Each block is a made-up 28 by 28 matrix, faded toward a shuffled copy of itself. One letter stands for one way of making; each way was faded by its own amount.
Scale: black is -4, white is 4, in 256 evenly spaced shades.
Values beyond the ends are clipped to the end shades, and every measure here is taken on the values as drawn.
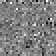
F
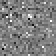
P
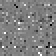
P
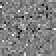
F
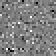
F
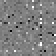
P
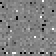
P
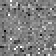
F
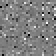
P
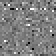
F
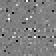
P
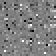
P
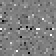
P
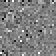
F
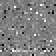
F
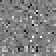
P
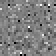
P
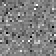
F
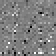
P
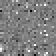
P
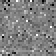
F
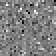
F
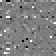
P
